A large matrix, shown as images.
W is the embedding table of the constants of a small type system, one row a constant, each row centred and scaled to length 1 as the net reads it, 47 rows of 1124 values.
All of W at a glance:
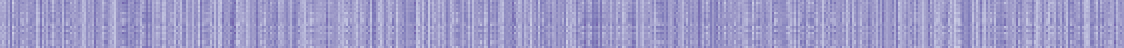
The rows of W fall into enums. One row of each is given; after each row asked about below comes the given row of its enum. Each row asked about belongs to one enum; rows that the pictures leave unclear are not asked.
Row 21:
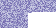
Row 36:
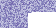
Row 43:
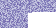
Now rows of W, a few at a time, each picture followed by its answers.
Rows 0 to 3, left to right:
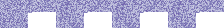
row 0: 43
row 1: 36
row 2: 36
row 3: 36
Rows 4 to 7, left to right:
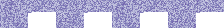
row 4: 36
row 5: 21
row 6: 36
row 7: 43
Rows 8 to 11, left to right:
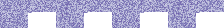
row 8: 21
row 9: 36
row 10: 43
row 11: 36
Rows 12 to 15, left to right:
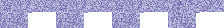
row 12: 21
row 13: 21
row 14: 21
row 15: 36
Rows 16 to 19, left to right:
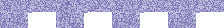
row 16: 21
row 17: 36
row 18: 21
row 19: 21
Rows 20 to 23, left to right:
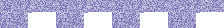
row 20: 21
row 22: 21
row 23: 43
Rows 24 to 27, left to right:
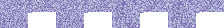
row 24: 43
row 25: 43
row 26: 36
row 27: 36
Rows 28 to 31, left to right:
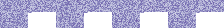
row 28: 21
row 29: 36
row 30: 43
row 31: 21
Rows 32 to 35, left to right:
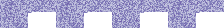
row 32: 36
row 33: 36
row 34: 43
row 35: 36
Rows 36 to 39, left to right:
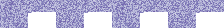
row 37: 43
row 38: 36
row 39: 21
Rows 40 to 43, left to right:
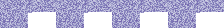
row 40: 43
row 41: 43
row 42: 43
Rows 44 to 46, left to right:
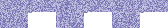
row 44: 43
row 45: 36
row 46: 21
